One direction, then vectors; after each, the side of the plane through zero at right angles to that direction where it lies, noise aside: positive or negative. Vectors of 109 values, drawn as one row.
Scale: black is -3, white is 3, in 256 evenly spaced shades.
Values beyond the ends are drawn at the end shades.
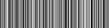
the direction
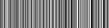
positive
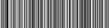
negative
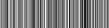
negative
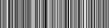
positive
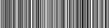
negative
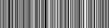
positive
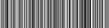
negative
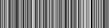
positive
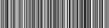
negative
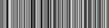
negative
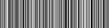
positive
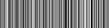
positive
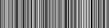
positive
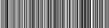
negative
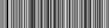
negative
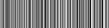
negative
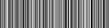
positive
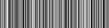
positive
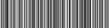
negative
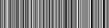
positive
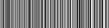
negative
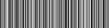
positive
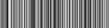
negative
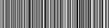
negative
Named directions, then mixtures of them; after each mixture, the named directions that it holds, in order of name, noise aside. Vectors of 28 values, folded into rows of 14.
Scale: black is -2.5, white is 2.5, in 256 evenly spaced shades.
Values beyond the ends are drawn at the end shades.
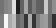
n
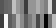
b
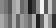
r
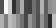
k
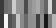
b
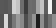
b, r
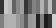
b, k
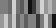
n, r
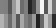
r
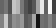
b, r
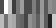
k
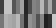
b, k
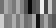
k, r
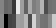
n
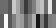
b, r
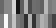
n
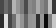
b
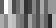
k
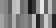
r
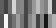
b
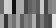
k, n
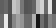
b, r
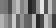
r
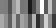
r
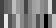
b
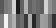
n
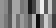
r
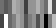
b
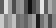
k, r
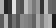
k, n
